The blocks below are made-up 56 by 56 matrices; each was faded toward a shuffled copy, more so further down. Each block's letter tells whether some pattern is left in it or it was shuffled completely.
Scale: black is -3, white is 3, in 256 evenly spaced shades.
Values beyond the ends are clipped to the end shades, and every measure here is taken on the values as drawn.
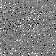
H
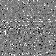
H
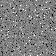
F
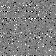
H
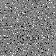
H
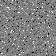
F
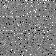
H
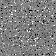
H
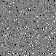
H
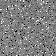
F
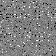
H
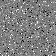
F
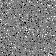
F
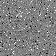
F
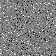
F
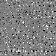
H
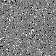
F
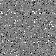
H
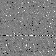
H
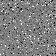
F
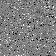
F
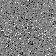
F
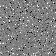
F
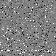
H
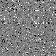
H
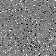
H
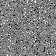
F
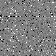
H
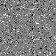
H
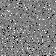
H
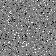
F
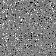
H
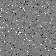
F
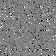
H
